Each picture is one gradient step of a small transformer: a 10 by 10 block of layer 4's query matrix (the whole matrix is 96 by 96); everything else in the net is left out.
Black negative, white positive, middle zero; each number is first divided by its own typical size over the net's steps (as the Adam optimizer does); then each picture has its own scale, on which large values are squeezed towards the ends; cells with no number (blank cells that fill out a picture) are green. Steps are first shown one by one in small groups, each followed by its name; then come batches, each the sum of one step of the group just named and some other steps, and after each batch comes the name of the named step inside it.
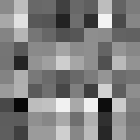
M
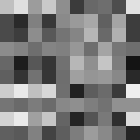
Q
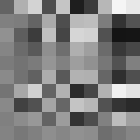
M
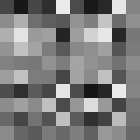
M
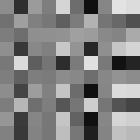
Q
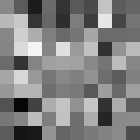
M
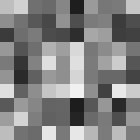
Q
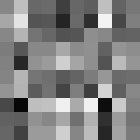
M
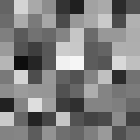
M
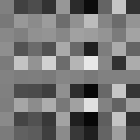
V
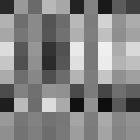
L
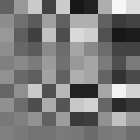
V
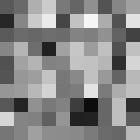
L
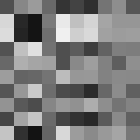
V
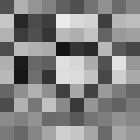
L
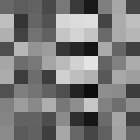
V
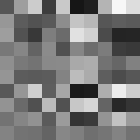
V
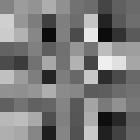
L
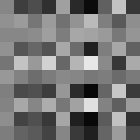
V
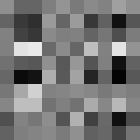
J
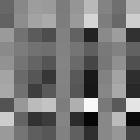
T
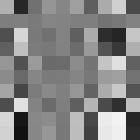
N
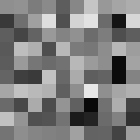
J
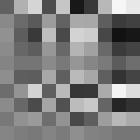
T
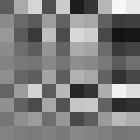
T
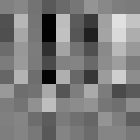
T
